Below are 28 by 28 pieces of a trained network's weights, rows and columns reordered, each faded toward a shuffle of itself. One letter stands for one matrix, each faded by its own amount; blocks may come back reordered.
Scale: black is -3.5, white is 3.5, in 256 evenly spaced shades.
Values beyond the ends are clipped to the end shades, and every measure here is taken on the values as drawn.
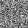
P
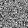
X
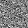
P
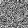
P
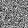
P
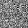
X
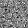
P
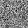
X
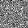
X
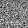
P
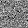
P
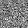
X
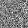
P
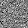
P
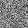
P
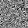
X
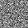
P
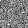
P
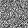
P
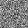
X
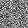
X
